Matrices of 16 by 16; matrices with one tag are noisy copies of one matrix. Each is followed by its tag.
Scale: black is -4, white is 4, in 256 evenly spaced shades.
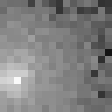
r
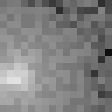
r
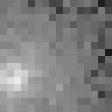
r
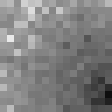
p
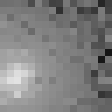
r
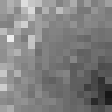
p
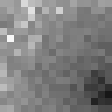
p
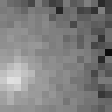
r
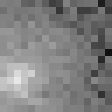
r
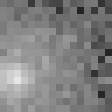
r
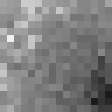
p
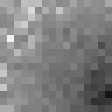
p
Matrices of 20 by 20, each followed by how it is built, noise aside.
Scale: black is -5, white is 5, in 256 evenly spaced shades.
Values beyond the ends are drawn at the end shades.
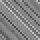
Toeplitz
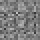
low rank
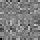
low rank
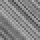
Toeplitz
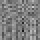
low rank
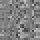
low rank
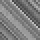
Toeplitz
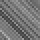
Toeplitz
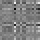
low rank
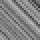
Toeplitz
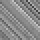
Toeplitz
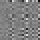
low rank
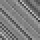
Toeplitz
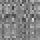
low rank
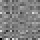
low rank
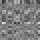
low rank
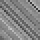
Toeplitz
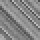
Toeplitz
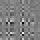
low rank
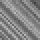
Toeplitz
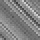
Toeplitz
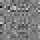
low rank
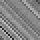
Toeplitz
